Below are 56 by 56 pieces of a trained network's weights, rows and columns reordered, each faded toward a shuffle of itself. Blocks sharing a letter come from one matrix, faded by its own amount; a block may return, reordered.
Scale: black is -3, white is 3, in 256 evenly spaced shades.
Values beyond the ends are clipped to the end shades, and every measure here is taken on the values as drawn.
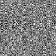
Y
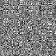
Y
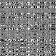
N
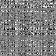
N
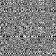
Y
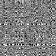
Y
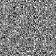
Y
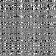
N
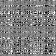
N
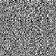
Y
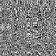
Y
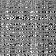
N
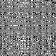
N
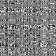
N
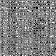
N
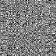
Y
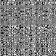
N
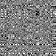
Y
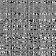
N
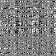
N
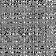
N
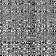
N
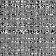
N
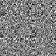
Y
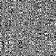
Y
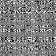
N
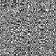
Y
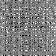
N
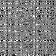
N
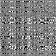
N
